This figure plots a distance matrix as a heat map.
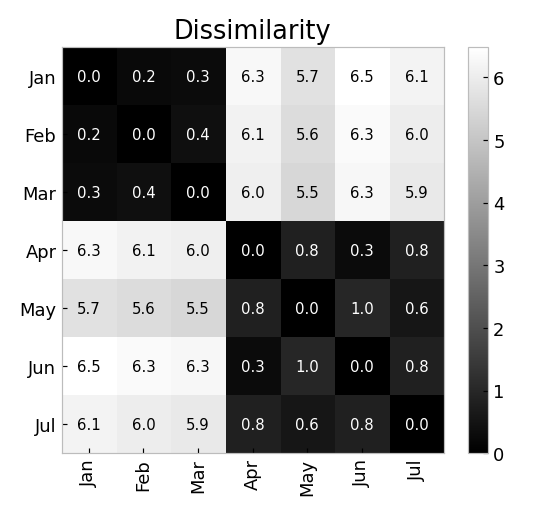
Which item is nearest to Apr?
Jun
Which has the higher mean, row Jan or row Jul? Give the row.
Jan
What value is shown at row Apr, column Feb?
6.1
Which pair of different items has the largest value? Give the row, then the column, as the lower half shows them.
Jun, Jan
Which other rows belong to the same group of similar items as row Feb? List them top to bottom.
Jan, Mar
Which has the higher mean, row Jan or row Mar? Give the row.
Jan
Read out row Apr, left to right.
6.3 6.1 6.0 0.0 0.8 0.3 0.8
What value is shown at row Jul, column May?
0.6
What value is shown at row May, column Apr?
0.8
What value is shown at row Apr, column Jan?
6.3
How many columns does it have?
7
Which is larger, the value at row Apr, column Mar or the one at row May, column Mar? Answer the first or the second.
the first
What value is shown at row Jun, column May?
1.0
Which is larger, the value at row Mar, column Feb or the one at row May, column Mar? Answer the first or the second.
the second
